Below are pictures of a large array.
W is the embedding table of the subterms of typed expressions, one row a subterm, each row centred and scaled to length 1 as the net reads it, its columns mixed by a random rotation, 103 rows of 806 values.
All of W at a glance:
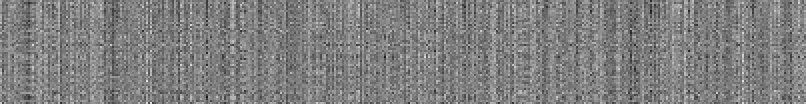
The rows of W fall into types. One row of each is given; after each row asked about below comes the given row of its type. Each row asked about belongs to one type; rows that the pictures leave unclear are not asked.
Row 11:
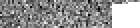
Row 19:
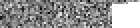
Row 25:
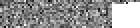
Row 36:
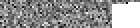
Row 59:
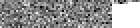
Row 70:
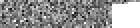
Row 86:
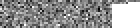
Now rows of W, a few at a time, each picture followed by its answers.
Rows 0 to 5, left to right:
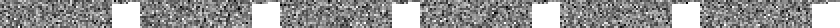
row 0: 59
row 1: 11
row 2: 25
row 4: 36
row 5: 86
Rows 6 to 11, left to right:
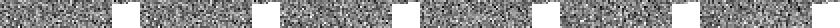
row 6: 59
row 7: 59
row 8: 36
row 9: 70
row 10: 11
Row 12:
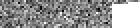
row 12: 86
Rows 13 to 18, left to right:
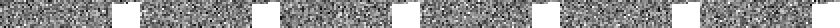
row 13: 25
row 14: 70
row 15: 19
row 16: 70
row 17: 86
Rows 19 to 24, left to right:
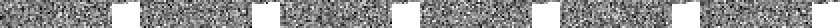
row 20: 25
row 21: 19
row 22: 70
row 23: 70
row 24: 25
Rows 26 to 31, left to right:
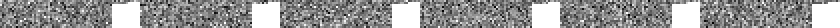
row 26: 70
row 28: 86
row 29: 70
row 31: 11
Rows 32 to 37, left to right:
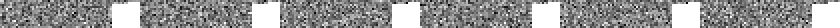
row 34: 36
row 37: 36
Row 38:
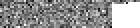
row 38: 25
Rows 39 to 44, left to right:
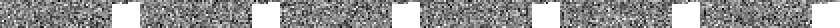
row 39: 36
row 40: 59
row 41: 25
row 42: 25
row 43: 70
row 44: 19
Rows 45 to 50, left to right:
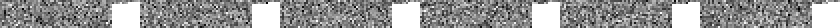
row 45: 19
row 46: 36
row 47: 70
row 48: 25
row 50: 11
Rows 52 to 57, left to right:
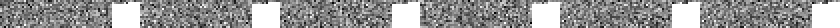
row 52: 25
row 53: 36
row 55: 19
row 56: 36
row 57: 36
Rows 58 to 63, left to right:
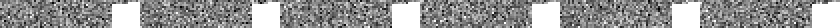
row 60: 19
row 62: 11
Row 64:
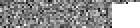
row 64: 25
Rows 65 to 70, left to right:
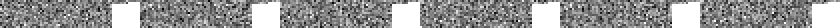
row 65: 86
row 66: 19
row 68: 59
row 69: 19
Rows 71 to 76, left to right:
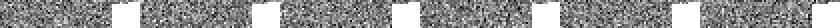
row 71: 86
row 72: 70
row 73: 70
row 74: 11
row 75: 86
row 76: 59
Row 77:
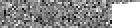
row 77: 19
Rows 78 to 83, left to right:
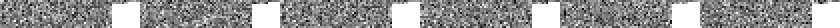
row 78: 70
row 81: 36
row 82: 19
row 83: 59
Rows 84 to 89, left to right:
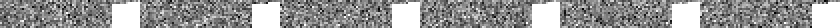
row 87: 70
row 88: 19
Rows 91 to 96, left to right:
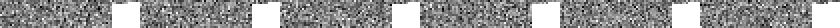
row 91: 11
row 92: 59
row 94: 19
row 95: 70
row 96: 25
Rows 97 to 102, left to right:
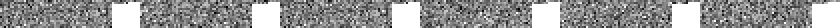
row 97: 25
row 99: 25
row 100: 86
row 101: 36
